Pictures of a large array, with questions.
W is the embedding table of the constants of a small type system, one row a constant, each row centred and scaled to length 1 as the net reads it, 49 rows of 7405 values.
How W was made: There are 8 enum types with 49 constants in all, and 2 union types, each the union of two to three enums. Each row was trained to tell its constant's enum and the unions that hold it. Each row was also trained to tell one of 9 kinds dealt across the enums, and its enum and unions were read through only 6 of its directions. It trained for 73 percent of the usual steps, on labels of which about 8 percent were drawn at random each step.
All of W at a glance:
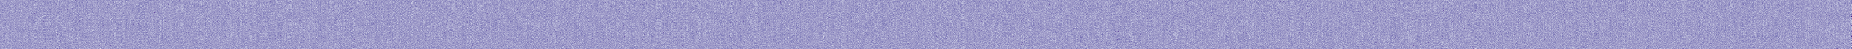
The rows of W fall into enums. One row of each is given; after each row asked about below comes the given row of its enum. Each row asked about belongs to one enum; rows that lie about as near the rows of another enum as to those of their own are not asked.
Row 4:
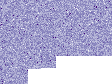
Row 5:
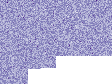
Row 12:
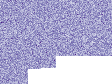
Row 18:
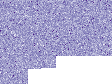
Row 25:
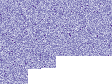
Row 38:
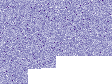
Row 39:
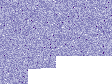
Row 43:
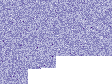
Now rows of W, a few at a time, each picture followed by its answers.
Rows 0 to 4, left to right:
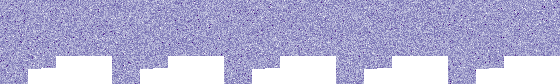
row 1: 18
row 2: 38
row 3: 39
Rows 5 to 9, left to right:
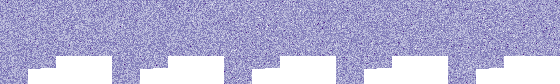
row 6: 5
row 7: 4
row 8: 25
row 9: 18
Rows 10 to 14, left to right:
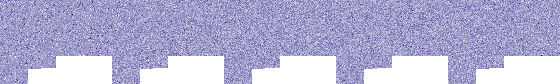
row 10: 5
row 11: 18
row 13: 43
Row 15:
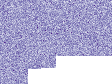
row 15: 43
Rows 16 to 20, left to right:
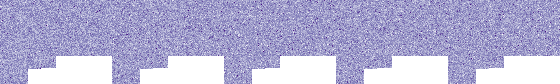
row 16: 39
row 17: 38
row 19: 4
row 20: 25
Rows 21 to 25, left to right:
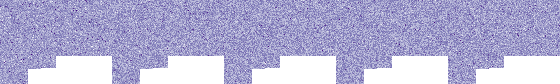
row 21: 18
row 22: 4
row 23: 25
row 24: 25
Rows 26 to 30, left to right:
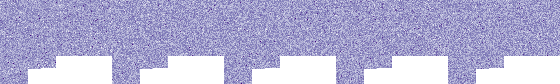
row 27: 12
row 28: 4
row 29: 18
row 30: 18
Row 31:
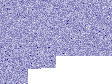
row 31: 43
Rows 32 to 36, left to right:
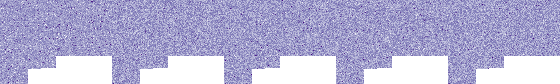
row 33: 25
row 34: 12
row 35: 38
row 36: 4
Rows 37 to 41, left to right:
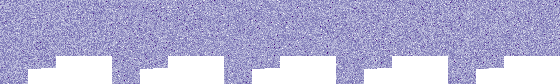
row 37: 4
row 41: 39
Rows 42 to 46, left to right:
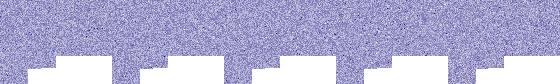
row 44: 5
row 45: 43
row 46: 39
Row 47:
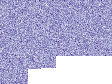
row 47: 39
